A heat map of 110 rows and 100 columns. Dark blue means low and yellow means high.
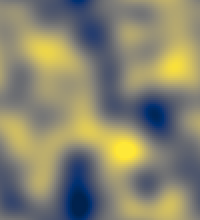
No single row or column stands out from its neighbours. There are no lone odd cells. The texture varies smoothly and slowly. No overall slope runs across the table.
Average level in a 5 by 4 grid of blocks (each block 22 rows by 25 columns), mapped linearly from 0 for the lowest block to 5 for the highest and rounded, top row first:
3 1 3 4 | 4 4 3 5 | 3 4 2 2 | 4 3 5 2 | 2 0 3 3
